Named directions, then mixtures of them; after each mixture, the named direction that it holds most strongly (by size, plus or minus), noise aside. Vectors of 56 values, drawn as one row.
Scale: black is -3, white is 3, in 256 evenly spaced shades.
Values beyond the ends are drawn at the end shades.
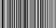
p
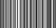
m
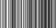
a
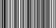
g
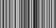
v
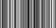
v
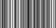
g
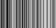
a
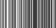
a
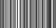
m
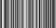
p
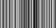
v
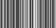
v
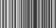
v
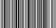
m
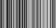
a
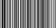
g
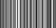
m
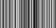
v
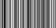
g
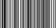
g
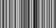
v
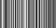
p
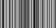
v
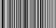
p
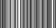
m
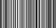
p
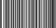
p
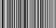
p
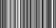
m
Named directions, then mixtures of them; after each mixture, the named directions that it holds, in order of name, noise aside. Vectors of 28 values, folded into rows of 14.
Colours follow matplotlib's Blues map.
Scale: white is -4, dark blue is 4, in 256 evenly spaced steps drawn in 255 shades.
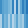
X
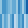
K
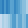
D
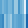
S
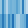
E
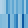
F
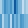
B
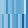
F, S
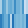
B, E, S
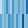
F, K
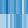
D, E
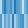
B, K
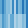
E, K, X
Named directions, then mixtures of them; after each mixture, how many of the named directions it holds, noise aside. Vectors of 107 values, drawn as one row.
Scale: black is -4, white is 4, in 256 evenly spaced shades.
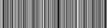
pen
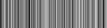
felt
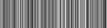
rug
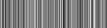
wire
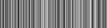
three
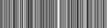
two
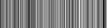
two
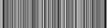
two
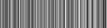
three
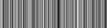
one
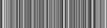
three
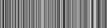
three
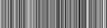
two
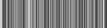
three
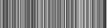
three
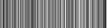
three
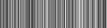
three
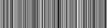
two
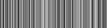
three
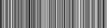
one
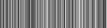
three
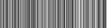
three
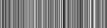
one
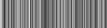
two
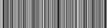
one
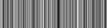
one
